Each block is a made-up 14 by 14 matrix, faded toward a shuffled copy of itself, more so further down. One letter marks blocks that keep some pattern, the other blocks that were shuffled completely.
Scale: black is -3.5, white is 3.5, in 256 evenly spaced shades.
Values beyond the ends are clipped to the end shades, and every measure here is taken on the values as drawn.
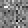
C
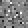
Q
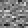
C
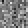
Q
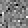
Q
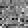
C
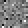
Q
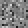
C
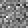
C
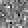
Q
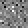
Q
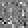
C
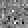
Q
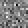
Q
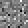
Q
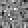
Q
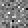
Q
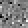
Q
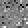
Q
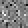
Q
